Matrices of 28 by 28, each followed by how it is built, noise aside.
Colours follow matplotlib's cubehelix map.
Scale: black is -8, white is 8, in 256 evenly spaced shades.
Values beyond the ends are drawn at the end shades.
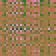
low rank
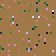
sparse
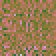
low rank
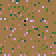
sparse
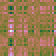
low rank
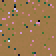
sparse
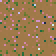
sparse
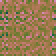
low rank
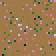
sparse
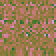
low rank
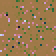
sparse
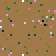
sparse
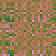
low rank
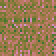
low rank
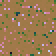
sparse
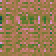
low rank
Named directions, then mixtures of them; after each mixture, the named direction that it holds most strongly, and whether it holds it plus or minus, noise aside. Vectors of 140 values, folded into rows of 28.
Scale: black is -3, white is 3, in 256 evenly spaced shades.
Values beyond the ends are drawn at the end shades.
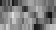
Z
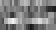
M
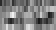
M, minus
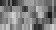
Z, plus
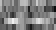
M, plus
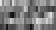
M, plus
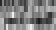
M, minus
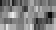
Z, plus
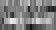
M, plus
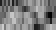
Z, plus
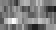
M, plus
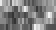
Z, minus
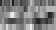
M, minus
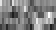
Z, minus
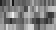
M, minus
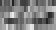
M, minus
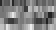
M, minus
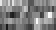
Z, minus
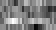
M, plus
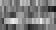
M, plus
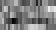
M, minus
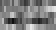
M, minus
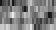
Z, plus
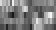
Z, minus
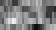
Z, plus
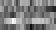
M, plus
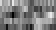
Z, minus
